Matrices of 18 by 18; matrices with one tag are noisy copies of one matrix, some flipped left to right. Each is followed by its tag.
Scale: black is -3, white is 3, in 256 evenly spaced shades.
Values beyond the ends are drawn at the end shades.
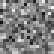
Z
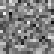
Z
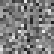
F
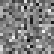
F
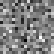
F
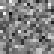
Z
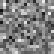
Z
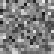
Z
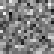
Z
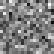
Z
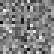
F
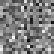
F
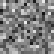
Z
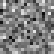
Z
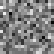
Z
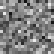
Z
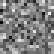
Z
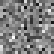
F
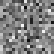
F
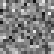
Z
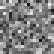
Z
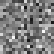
F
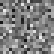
F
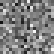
F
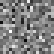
F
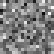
Z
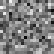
Z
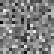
F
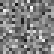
F
